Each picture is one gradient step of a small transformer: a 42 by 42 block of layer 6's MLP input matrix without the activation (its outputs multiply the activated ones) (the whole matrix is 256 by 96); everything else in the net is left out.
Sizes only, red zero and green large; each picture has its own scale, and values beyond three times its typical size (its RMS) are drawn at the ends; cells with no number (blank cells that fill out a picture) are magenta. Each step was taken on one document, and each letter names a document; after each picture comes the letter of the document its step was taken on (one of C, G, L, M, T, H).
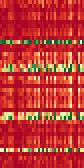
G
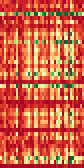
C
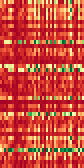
G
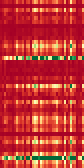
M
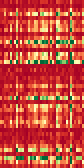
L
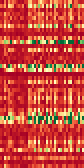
G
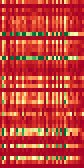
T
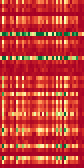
T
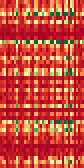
C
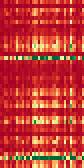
M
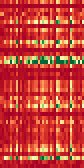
L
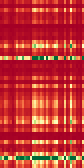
M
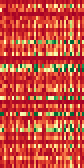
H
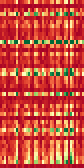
C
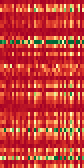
H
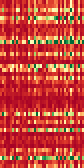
H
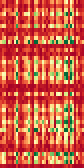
C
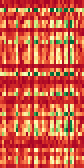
C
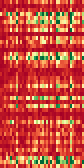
L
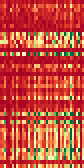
H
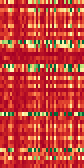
G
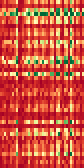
C
